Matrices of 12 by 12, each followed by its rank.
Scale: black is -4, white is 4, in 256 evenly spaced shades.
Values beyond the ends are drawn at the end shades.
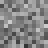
full rank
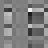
one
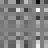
one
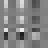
one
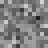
full rank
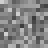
full rank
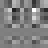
one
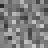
full rank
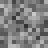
full rank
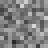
full rank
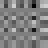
one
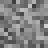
full rank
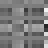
one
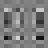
one
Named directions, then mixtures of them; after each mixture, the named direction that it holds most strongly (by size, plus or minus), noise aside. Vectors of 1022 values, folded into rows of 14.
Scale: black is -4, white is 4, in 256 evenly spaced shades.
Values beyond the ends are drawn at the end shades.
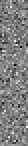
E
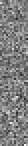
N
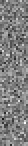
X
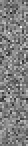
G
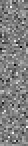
E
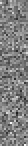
N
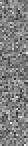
N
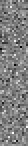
E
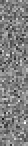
X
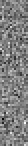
X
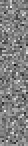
E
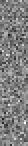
X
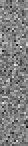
E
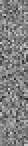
G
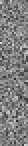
N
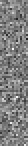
N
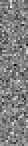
E
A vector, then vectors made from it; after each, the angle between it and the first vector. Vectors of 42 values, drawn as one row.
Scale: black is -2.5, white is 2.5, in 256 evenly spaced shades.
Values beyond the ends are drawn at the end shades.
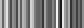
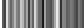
partly aligned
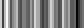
partly aligned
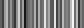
orthogonal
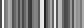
partly opposed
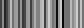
nearly opposite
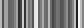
orthogonal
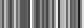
partly aligned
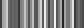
orthogonal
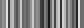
partly aligned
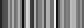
partly opposed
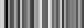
partly opposed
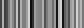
nearly opposite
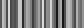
partly opposed
